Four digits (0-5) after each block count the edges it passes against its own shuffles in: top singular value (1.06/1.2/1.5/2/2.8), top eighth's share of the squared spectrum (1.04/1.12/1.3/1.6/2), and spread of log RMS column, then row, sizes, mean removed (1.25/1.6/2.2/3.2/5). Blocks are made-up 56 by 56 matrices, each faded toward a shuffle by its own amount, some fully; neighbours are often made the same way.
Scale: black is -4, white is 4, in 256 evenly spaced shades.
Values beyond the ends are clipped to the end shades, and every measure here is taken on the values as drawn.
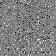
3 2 1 0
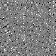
3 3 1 0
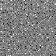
3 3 1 1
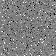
1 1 0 0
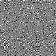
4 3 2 2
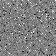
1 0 0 0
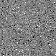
3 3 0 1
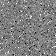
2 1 0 0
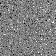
1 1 0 0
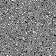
0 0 0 0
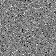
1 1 0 0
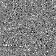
3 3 1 1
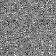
3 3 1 1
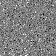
0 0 0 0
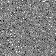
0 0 0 0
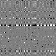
5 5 2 3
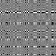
5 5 3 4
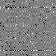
4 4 1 2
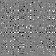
4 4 2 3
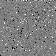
2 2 0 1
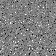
2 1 0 0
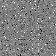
2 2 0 0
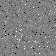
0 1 0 0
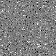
3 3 1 1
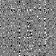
4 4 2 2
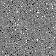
1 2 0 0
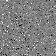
0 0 0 0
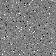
0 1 0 0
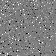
0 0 0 0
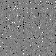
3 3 1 1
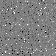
0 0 0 0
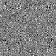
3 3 2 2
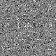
3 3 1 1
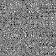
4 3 2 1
